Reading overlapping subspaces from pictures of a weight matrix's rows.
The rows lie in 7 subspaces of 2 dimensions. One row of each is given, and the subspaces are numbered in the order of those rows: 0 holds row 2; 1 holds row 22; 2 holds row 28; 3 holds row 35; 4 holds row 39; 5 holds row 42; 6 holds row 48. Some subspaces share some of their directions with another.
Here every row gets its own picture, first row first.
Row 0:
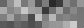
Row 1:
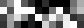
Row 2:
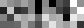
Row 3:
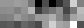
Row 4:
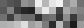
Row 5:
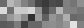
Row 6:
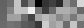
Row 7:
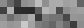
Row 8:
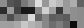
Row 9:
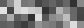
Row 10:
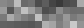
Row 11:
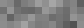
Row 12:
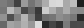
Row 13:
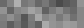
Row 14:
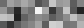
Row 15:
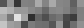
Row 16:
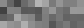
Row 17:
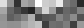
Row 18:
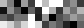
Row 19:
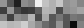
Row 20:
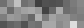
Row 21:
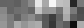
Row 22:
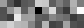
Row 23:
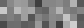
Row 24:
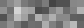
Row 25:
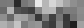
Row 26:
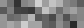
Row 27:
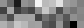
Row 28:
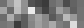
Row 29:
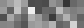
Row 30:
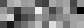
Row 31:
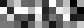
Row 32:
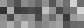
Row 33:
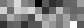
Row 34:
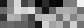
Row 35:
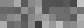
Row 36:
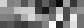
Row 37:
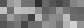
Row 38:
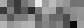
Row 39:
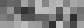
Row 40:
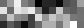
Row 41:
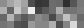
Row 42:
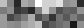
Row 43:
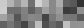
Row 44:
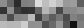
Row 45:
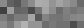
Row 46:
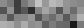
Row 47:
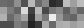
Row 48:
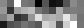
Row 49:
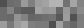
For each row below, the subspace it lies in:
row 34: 5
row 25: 6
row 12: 3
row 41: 2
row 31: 0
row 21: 0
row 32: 0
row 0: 2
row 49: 4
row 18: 2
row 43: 5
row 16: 1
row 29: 2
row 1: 1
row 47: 2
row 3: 0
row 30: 1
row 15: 6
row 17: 5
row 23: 3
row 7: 0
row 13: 3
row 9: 0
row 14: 1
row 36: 4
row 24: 1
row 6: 5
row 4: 4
